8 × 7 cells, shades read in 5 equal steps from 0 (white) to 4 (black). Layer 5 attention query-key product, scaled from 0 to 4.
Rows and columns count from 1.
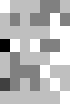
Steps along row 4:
down up down up same down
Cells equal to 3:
1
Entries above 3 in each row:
0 0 0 1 0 0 0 0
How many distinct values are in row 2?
3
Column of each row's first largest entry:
5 2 1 1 2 2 1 1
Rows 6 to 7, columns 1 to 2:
1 2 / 3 2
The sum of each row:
8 10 5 9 6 9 10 6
